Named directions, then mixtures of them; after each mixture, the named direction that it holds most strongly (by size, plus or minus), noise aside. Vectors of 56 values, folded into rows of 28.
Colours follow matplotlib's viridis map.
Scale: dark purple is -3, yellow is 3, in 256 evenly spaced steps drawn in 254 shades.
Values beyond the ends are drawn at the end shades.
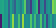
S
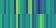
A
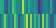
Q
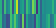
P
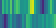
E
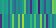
S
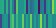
S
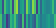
P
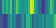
E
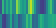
E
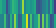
Q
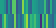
Q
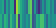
A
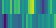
E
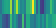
E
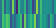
P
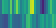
E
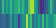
E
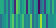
A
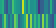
Q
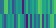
Q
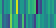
P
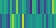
S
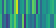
P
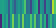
S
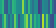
Q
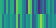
A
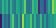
S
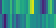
E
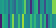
S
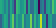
S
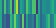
P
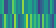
Q
